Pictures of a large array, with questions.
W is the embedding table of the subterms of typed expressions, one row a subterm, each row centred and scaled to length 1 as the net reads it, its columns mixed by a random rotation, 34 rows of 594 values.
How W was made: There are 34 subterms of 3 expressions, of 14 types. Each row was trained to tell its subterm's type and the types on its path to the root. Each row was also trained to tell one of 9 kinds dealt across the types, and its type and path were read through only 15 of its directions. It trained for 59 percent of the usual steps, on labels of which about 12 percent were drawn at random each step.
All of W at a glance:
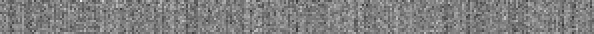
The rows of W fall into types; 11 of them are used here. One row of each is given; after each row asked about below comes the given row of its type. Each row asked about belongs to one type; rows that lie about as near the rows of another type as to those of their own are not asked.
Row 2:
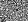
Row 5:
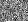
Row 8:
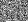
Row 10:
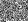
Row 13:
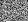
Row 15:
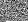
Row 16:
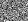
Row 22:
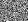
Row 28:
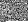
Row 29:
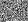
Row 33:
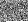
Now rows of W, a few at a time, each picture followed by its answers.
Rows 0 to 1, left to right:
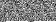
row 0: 15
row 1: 15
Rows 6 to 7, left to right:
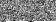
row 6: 5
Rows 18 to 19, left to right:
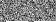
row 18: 16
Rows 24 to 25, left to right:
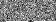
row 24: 8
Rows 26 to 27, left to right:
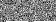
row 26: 16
